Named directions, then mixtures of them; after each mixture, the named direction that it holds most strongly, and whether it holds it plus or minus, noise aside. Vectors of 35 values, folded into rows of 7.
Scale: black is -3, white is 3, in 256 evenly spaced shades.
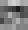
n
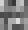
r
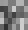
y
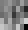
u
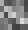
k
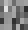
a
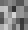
y, minus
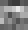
n, minus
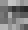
n, plus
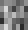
y, minus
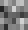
y, plus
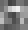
n, minus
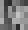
a, minus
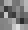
k, minus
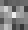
y, minus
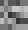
n, minus
